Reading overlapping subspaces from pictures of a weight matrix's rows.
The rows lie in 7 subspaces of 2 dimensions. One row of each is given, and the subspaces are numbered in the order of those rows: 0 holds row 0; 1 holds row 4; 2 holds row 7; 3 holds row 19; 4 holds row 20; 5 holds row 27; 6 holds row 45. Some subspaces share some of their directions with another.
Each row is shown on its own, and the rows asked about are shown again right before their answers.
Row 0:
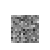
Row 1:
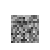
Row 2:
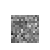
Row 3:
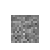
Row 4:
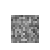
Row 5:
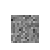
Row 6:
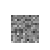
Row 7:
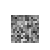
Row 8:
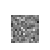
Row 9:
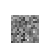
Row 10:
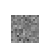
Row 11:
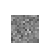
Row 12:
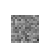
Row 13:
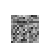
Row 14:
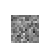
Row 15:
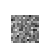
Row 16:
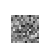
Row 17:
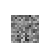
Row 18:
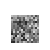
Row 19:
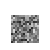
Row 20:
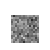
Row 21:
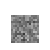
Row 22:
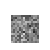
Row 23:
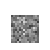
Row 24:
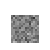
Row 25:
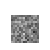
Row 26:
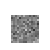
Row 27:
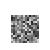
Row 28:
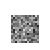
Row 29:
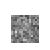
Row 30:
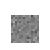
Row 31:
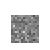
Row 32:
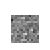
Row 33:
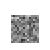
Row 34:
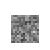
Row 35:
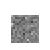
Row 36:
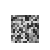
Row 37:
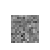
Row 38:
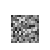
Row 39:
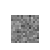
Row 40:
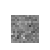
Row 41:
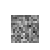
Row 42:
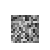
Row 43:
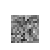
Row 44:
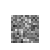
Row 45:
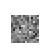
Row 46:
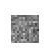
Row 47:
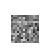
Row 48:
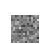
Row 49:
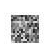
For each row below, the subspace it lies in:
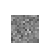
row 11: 5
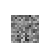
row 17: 3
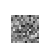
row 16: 6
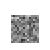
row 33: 4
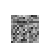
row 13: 5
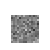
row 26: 5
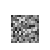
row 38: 0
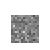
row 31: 3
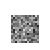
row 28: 3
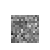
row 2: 4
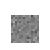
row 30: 2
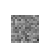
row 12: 3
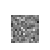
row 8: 0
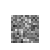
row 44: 1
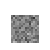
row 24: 3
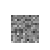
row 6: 1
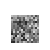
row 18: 4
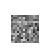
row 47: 5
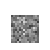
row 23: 0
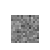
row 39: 6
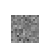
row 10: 1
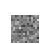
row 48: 6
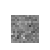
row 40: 4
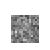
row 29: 1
